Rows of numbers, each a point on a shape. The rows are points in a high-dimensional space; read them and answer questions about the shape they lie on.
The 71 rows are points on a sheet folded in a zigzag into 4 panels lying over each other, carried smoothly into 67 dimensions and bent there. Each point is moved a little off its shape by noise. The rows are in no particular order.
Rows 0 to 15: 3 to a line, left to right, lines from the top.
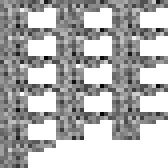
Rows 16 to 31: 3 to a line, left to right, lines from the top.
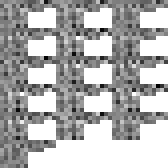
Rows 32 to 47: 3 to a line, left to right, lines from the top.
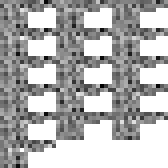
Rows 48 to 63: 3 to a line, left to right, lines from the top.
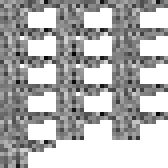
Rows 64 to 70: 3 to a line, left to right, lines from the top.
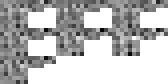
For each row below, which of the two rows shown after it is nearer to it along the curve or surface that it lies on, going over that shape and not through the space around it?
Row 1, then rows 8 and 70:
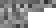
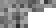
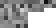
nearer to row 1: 70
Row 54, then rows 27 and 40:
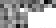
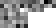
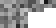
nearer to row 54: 27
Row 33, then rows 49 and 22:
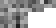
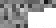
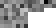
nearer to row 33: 22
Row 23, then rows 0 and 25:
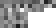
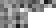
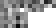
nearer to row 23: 25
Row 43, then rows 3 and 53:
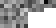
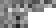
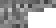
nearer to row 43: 53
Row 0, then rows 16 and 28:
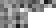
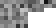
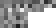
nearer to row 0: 28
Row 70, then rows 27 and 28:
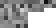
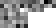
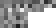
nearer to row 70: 27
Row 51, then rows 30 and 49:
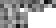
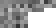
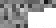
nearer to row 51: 49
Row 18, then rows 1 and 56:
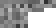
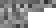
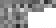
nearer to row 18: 1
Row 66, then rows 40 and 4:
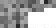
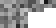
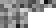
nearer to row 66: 40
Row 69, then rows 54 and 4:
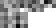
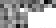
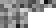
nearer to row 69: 54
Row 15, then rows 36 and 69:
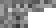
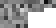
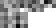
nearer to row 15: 36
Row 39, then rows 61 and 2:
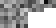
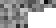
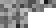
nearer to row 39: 2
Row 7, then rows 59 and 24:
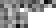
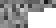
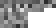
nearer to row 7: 24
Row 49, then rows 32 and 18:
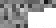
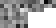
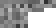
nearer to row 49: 32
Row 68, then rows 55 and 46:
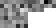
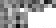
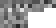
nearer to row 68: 55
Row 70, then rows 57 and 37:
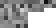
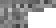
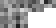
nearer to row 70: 57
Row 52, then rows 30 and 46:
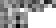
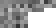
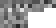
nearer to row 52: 46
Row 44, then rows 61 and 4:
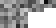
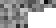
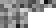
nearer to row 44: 4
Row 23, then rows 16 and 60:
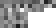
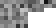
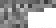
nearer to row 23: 60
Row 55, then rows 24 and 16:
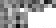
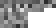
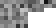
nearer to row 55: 24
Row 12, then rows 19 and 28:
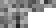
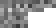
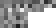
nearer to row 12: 19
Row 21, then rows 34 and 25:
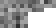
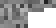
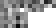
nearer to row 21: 34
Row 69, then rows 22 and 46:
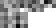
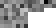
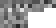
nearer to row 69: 46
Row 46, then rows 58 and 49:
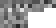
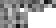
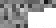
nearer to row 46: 58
